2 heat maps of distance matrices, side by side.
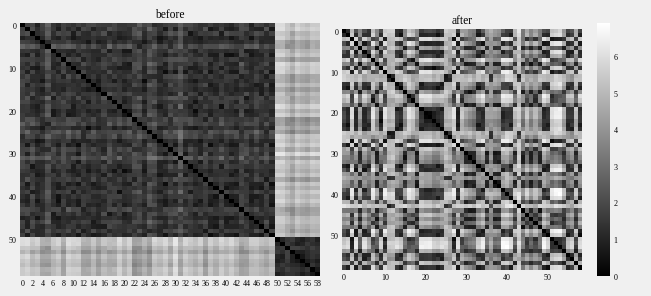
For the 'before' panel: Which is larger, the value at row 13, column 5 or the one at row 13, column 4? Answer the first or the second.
the first
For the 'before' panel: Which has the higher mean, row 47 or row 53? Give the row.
53
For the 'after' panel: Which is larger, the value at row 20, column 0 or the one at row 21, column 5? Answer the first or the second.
the first
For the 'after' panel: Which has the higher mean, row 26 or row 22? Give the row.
26
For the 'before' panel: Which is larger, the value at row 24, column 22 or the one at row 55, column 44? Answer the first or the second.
the second
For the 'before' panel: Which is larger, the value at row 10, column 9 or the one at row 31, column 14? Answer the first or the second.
the second
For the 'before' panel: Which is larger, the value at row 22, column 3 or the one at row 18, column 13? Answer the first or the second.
the first
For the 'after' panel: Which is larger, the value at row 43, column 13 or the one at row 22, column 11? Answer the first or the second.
the first
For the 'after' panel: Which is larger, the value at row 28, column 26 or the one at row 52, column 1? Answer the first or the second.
the second
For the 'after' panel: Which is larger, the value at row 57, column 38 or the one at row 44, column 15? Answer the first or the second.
the first
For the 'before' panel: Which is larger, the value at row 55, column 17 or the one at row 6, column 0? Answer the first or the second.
the first
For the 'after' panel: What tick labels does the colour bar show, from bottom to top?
0, 1, 2, 3, 4, 5, 6
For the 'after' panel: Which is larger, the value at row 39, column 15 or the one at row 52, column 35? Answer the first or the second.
the first
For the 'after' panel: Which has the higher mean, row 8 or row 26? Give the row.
26
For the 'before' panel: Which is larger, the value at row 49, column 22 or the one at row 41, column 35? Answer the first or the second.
the first
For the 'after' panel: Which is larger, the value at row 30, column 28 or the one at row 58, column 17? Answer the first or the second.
the second
